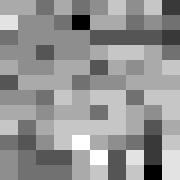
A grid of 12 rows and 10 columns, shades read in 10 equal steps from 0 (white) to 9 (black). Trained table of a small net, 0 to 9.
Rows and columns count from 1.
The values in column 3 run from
3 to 6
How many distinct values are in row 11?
7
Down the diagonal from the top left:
3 4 4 4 3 4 2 3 6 2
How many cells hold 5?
18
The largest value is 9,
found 2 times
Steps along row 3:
down same same same up same same same up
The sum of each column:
44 50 53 42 44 40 42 43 56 40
